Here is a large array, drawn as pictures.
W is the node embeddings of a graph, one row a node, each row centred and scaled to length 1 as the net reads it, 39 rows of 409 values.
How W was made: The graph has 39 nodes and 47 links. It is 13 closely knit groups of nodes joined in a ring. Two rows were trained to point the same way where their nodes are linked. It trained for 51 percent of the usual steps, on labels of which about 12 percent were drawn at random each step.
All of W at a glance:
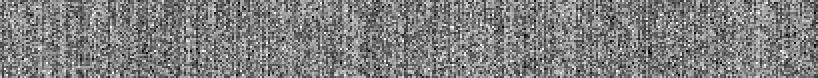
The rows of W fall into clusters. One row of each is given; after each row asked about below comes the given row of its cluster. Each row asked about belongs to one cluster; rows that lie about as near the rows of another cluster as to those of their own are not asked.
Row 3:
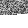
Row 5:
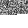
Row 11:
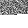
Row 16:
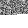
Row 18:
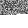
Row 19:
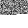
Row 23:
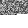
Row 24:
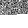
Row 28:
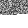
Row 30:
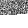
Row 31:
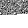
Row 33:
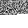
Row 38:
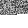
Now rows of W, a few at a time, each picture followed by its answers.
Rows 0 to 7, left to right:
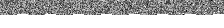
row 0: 5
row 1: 19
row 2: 33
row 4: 11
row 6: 23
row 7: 23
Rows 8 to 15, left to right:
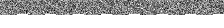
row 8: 5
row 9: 11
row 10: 31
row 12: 38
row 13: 31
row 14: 30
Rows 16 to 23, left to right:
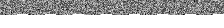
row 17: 33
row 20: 30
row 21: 3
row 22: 28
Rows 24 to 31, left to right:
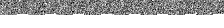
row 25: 28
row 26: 38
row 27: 3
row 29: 19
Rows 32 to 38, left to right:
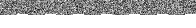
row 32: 18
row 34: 24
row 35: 16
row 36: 16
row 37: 18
